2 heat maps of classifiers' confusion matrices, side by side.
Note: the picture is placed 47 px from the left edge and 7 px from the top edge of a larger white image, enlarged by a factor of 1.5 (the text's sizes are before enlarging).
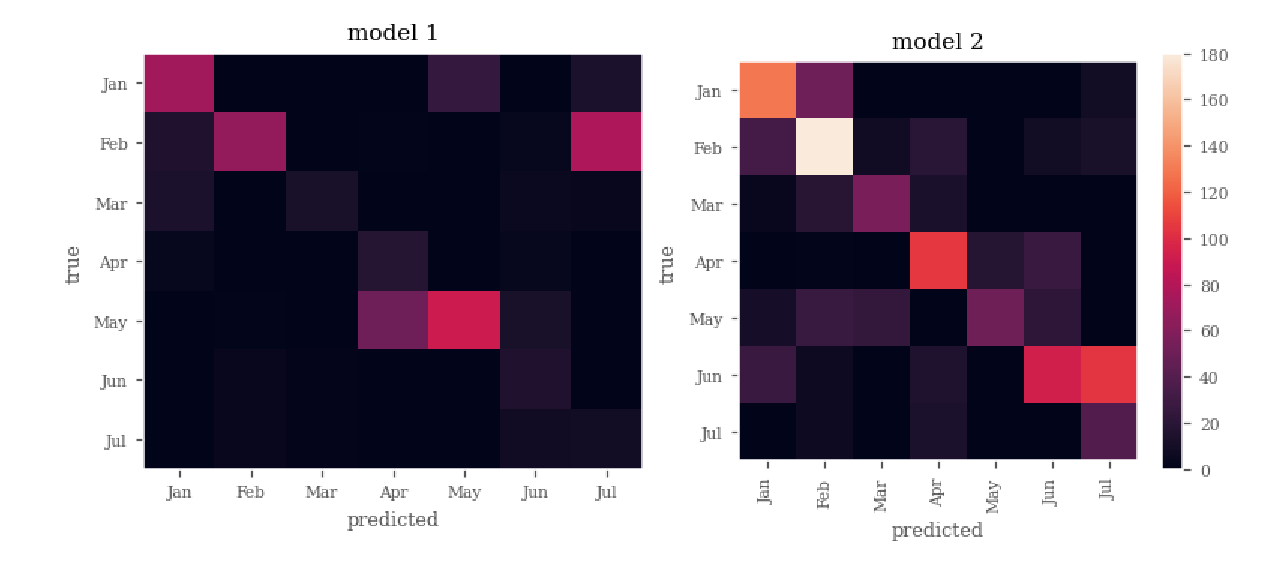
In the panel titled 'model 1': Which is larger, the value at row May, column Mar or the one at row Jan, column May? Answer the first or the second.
the second
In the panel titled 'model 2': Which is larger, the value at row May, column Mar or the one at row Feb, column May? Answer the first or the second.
the first
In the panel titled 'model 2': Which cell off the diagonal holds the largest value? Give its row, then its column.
Jun, Jul
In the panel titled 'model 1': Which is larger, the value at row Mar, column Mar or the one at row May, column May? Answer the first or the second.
the second
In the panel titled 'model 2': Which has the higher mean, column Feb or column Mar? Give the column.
Feb
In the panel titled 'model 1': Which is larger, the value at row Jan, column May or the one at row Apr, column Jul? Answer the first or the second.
the first
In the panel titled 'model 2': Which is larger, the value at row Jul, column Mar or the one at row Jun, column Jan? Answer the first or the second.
the second
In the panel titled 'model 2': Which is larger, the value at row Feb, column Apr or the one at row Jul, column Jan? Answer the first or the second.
the first
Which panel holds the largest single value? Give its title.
model 2
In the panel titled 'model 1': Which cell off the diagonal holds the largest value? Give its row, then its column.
Feb, Jul
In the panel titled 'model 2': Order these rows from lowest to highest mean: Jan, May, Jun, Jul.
Jul, May, Jan, Jun
